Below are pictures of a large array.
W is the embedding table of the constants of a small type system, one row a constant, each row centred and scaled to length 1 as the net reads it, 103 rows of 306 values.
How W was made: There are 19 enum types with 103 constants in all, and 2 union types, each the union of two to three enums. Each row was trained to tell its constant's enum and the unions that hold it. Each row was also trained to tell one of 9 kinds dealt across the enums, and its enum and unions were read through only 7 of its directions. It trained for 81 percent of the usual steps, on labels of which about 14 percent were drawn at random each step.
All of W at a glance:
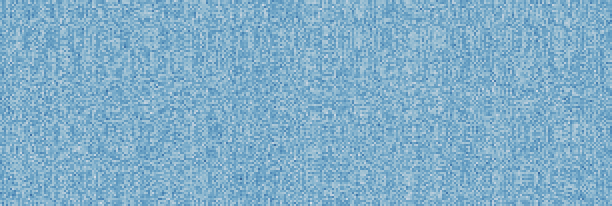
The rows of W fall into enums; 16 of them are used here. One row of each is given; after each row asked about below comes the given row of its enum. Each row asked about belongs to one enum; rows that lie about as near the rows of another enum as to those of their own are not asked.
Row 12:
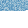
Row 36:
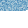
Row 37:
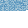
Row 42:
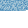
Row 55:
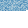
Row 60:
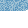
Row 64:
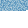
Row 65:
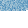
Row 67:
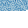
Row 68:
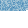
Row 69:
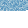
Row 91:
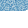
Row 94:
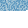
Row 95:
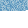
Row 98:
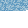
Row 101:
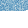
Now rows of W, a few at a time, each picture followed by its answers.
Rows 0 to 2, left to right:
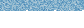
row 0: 91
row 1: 91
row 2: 65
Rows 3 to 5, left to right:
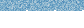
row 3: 55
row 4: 94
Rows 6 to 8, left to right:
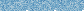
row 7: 65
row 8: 64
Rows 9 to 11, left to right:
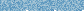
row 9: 68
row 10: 37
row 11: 64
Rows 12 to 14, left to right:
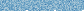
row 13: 98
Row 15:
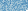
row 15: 65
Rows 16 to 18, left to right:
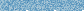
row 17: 55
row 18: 64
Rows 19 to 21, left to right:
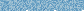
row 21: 55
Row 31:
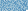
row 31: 64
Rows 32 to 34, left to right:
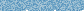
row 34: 91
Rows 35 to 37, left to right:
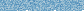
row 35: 36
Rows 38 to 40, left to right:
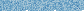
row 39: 60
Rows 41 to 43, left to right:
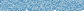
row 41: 36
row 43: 12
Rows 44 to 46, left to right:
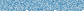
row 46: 98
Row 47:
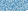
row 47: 69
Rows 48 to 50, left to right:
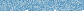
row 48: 60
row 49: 98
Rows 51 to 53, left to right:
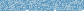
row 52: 37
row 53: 60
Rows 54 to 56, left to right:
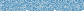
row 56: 36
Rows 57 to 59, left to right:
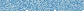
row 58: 94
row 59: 37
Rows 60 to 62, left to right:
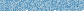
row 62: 68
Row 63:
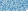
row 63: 65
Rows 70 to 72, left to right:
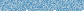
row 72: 36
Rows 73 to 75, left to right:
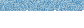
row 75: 37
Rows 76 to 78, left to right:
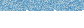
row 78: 37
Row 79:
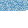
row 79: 68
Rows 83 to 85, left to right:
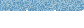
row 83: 68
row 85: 91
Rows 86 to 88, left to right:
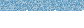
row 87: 91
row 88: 98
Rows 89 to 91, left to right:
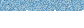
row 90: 64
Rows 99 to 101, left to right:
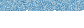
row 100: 69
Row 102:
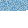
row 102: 69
